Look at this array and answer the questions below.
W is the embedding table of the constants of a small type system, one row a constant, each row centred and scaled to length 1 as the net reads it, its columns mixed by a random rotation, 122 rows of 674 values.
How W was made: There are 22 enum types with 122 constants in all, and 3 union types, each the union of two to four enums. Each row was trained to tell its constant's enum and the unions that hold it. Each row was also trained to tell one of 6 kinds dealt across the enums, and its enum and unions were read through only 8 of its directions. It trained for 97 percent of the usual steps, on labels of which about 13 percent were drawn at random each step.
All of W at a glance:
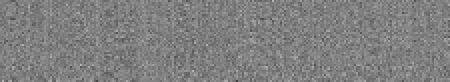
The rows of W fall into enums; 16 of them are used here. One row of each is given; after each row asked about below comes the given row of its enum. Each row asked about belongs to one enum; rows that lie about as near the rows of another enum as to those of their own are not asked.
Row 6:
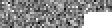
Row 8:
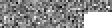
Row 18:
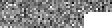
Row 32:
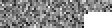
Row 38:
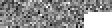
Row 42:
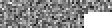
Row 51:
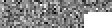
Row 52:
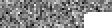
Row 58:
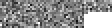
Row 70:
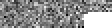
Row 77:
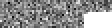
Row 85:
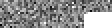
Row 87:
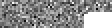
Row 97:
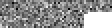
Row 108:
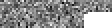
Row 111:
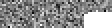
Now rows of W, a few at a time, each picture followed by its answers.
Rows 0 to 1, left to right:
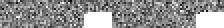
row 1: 97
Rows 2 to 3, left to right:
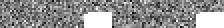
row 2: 70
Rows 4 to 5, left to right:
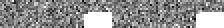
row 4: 70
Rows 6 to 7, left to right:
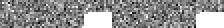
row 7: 8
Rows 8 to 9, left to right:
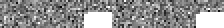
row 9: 51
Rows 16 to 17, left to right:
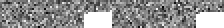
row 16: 18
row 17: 108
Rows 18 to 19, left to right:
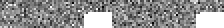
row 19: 32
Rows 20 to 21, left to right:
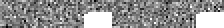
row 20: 6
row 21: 97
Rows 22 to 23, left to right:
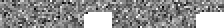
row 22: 108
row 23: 108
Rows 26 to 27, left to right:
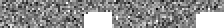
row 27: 18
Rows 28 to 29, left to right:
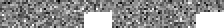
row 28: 18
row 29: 77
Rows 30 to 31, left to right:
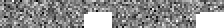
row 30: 51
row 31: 108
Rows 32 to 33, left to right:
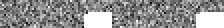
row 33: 42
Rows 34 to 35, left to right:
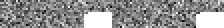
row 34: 32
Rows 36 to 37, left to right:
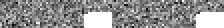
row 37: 108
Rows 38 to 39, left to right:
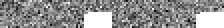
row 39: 32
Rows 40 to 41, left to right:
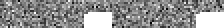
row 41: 77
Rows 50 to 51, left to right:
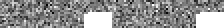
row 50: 42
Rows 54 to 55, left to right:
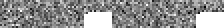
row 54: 97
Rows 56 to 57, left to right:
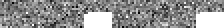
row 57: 6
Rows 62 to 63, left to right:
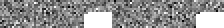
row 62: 51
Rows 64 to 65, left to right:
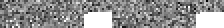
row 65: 6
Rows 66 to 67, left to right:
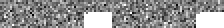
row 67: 8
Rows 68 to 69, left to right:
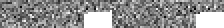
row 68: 18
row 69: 108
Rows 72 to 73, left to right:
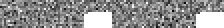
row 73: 51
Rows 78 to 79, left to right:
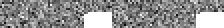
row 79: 32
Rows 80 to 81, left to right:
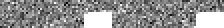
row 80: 6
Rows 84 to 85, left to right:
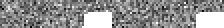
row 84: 85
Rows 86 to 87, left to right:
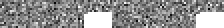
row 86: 97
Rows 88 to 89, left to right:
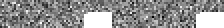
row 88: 52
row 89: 8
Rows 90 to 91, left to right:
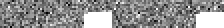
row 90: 6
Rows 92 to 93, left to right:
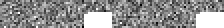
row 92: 8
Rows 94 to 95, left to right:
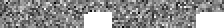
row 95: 6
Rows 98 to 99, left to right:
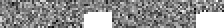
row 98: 77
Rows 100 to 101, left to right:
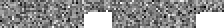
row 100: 8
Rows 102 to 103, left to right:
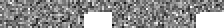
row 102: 42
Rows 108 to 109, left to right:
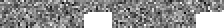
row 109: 97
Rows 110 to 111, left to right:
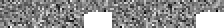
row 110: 111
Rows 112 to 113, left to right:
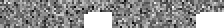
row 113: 97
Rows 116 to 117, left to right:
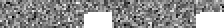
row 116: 77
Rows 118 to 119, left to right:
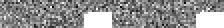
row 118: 18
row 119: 51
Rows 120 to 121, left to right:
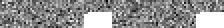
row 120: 77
